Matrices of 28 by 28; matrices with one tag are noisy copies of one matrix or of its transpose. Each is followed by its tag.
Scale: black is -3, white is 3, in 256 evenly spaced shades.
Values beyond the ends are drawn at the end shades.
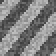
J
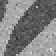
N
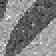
N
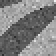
N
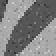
N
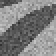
N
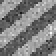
J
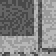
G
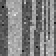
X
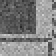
G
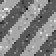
J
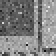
G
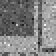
G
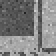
G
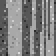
X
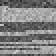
X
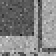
G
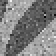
N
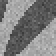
N
